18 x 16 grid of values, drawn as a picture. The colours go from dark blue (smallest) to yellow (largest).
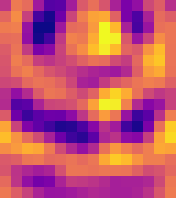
Rings: centred on the top middle. Ninth with the highest average: top middle. Histogram: bell-shaped. Average level on the scale: 50%.
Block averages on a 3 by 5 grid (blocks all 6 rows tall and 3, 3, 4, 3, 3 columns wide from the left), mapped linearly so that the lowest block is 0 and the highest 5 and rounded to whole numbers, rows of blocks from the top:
40534
22333
42234
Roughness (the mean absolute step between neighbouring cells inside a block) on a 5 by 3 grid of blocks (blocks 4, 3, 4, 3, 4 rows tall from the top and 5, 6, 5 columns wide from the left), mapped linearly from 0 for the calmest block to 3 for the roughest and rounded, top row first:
2 2 2 / 1 1 1 / 2 2 2 / 3 2 3 / 1 0 0
